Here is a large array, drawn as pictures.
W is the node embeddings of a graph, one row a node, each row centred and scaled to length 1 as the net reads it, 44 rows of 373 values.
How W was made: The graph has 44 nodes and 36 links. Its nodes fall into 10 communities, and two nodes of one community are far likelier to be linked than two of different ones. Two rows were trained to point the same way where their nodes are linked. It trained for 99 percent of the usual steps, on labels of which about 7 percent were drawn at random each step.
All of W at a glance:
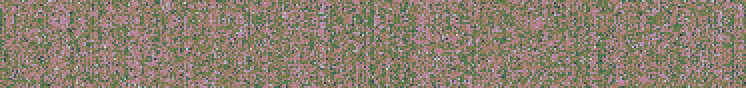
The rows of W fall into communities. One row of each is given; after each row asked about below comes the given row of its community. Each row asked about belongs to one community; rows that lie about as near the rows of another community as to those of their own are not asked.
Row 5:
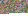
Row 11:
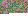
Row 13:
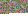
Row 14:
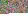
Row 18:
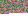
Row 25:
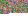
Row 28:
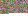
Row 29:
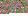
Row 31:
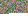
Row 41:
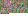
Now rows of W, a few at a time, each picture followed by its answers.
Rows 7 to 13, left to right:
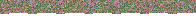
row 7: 18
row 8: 11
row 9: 11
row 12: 29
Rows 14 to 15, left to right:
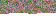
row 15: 25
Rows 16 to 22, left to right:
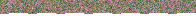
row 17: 31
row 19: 5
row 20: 18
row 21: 14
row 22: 29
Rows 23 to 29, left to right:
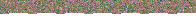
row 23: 31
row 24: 5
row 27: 41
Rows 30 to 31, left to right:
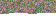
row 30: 28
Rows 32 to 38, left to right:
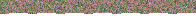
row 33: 13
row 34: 29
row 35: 41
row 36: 31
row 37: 25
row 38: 14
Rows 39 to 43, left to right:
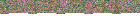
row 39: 18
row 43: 28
